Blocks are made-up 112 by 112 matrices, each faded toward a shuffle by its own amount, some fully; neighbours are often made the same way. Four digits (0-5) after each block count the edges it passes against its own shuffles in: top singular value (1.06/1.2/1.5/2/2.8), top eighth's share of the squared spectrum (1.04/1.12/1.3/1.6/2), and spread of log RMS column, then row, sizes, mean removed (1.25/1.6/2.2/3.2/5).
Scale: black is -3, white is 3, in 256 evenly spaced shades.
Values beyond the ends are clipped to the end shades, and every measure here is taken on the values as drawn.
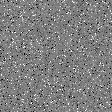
0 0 0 0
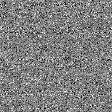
1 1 0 3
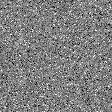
0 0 0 0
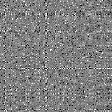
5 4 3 3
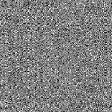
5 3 2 2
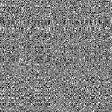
5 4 3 3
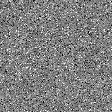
3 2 0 0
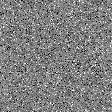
2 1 0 0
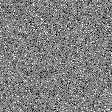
1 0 0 0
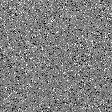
0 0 0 0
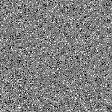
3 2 1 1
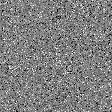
2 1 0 0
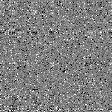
4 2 1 2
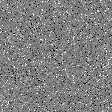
0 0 0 0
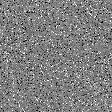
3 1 0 0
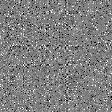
4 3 1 2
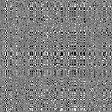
5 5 4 4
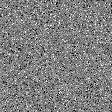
2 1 0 0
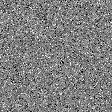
1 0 0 0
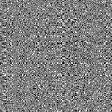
5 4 3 3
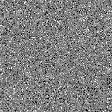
4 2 1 1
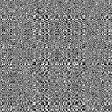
5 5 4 4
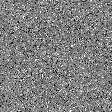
1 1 0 0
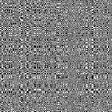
5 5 4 4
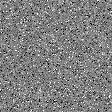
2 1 0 0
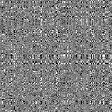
5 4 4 3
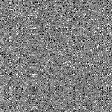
4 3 2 2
